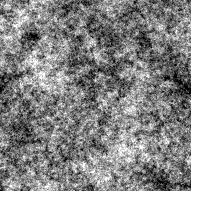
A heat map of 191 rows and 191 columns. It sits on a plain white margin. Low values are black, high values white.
Slope: none. Odd rows or columns: none. Mirror symmetry: none. Average level on the scale: 50%. Grain: blotchy. Histogram: bell-shaped.
